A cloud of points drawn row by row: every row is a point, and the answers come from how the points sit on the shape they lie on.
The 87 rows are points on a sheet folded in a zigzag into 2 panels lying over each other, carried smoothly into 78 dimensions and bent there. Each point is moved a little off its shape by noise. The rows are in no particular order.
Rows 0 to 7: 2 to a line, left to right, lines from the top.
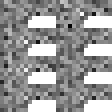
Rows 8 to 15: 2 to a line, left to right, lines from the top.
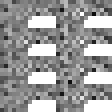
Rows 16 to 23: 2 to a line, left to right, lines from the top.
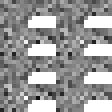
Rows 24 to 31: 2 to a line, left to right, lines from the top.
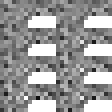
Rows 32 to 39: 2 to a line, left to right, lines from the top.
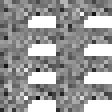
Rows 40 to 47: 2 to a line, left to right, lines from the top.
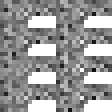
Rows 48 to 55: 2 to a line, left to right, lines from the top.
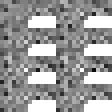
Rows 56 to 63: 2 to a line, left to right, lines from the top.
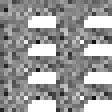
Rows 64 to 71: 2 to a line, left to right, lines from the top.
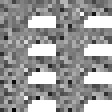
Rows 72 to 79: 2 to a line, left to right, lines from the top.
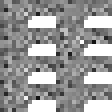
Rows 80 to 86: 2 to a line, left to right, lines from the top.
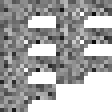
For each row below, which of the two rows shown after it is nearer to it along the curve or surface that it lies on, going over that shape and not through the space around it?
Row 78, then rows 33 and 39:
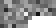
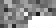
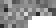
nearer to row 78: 33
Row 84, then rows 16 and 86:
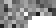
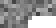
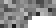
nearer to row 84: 86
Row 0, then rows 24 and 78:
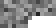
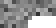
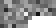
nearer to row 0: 78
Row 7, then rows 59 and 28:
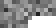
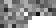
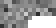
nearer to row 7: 59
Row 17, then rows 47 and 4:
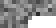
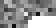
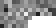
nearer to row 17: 47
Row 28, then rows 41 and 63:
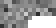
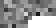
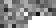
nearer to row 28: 63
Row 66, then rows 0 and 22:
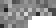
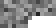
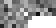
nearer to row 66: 22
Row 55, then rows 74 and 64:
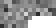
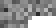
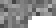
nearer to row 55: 64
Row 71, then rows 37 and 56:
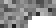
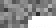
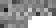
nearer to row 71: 56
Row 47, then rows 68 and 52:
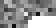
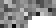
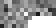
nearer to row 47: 68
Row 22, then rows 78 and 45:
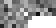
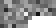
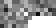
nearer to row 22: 45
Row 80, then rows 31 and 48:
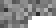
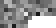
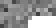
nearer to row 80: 31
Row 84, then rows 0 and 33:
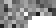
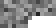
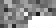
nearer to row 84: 33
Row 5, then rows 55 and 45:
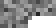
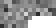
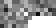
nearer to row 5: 45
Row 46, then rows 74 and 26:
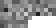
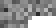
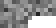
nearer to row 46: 74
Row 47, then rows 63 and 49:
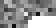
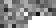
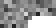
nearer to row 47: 63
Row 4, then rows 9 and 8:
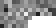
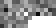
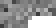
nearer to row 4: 8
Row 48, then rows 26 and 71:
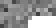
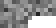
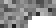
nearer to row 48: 71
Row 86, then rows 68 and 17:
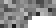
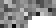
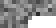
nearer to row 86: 68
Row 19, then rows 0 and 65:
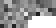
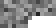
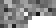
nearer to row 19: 65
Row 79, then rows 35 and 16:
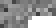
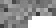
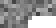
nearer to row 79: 35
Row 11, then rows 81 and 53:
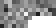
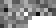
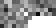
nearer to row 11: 53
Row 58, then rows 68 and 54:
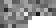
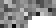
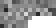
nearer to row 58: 68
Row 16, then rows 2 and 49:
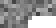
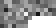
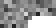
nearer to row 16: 49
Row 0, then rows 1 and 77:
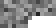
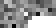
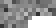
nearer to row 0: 1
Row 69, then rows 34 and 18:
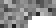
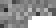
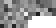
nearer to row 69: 18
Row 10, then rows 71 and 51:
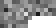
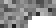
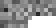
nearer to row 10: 51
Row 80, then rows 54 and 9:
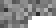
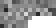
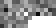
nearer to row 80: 9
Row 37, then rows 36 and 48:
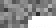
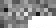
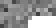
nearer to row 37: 36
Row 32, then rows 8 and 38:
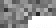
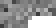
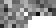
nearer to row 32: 38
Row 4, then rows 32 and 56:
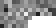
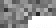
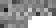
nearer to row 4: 56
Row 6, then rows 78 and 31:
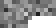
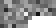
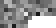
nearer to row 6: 78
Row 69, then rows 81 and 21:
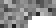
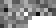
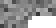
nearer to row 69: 21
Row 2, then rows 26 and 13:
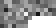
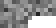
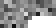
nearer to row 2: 26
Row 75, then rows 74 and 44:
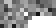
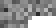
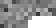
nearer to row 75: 44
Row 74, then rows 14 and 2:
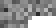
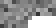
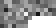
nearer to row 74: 2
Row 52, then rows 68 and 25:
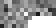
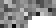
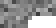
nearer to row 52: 68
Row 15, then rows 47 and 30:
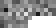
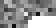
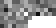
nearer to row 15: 30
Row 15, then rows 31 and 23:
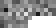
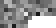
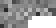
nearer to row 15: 31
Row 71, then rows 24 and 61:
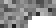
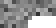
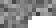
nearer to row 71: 24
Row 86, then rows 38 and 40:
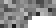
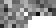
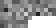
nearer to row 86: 38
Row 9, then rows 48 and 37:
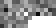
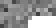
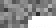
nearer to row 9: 37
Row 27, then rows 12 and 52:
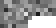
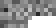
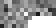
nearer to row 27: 12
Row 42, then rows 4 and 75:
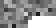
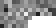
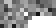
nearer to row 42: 75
